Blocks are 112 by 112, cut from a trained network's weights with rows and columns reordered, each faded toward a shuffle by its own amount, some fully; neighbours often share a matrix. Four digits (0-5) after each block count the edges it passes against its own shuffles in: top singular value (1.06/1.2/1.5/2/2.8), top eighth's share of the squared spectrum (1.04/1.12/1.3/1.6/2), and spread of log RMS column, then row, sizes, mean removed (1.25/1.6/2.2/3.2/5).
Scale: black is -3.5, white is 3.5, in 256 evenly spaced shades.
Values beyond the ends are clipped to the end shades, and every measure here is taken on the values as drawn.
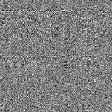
4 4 1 3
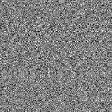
4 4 2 3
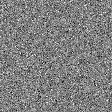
2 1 0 0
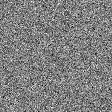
0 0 0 0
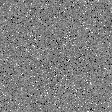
0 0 0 0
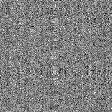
4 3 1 2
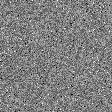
0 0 0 0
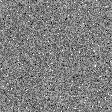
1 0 0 0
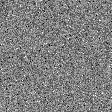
0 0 0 0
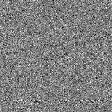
3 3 0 2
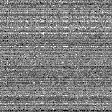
5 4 2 3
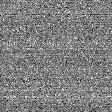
3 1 0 0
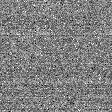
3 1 0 0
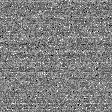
3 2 0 1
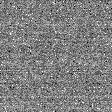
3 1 0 0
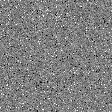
1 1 0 0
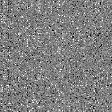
3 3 2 1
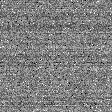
3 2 0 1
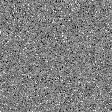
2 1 0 0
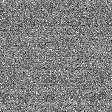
2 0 0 0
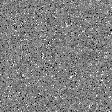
3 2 1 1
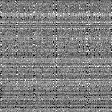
5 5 3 3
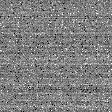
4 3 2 1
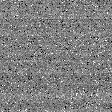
2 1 0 0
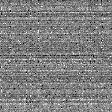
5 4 2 2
